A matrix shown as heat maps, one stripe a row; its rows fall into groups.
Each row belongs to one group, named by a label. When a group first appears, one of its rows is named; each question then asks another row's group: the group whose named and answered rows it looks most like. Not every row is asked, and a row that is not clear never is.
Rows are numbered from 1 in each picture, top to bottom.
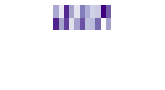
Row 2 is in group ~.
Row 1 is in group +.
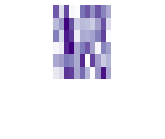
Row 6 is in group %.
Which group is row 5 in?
~
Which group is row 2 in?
%
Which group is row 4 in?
%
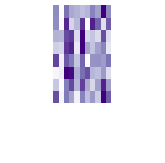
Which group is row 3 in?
%
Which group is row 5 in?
~
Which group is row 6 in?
%
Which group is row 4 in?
%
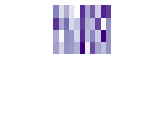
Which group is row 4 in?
~
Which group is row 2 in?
~
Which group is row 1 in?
+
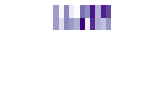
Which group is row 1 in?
+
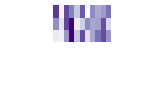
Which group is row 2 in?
%
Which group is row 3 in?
%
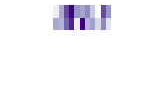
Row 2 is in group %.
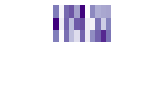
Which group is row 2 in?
~
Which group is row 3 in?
+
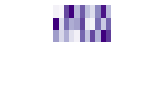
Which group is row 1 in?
%
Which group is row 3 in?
+
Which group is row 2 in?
~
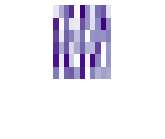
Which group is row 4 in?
~
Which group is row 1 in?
%
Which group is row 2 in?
+
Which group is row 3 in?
~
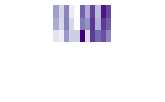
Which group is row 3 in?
+
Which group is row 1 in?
+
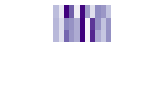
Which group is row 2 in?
~
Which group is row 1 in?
%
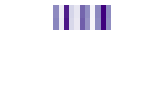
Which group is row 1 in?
+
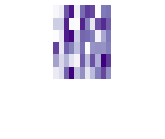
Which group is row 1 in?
%
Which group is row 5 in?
+
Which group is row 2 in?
+
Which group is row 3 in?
%
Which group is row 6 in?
%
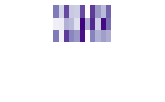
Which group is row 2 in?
+
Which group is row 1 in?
~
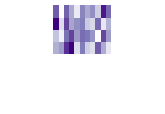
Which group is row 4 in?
%
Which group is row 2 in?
~
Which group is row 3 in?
%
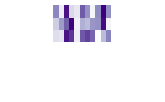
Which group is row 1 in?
+
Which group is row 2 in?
%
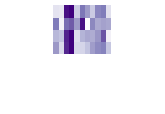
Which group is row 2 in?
~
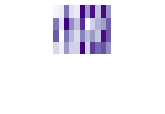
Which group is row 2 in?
~
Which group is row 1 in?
+
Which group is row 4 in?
+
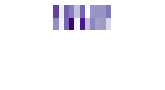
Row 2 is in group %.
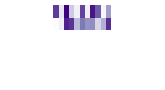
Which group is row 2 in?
%
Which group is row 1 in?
~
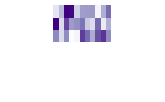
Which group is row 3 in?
+
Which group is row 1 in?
%
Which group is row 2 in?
~
